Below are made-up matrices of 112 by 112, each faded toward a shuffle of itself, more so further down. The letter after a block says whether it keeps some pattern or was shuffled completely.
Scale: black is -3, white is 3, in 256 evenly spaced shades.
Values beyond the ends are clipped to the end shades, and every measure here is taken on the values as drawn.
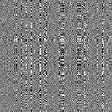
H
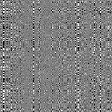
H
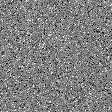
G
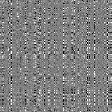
H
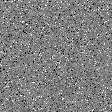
G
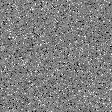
G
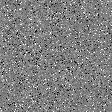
G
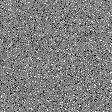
G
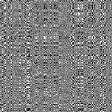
H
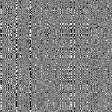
H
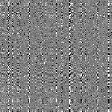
H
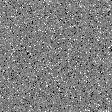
G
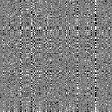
H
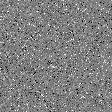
G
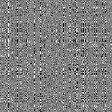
H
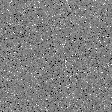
G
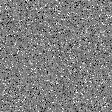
G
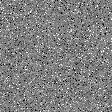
G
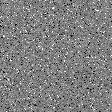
G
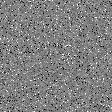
G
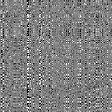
H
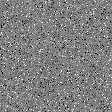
G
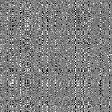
H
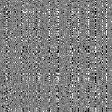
H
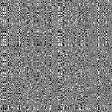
H
